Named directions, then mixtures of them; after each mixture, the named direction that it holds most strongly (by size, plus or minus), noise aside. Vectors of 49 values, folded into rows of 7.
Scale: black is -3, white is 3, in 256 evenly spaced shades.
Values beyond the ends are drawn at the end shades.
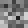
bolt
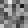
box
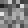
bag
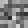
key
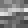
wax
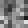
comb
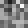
box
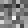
key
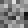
bolt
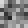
key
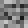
key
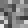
comb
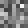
box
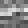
wax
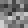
bolt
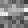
wax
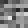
key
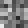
bolt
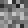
bag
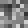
bag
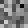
box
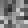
comb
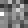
bag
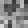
comb
